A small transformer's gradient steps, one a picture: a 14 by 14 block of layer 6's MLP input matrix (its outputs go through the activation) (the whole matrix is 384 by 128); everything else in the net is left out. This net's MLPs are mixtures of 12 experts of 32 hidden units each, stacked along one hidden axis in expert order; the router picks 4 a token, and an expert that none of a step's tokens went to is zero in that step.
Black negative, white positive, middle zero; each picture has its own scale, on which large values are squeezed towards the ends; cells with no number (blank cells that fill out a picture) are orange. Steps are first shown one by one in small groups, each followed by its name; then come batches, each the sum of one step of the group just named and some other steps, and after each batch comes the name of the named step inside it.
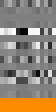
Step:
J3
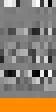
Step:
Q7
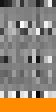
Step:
J3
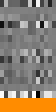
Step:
Q7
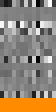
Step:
J3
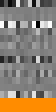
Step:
J3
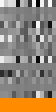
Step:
J3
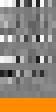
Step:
Q7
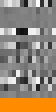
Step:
J3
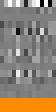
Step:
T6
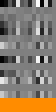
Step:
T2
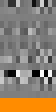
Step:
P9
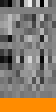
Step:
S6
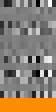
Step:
P9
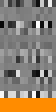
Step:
P9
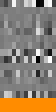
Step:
T6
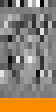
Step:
S6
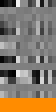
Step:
T2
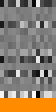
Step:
P9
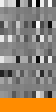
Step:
T2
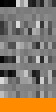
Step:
T2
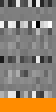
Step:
T6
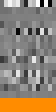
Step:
T6
